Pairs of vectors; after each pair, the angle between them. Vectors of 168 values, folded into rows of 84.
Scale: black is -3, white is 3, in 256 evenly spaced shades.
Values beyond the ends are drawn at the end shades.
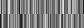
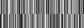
nearly parallel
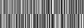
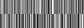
nearly parallel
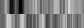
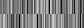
orthogonal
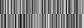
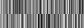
partly opposed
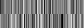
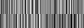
orthogonal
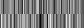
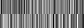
partly aligned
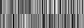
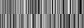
orthogonal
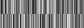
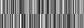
nearly opposite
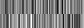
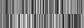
nearly parallel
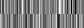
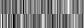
orthogonal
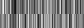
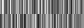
partly aligned
